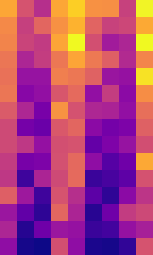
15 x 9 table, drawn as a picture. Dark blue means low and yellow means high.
The bottom left is the ninth with the lowest average. There is an overall slope up to the top. Stripes running up and down repeat 2 times from left to right.
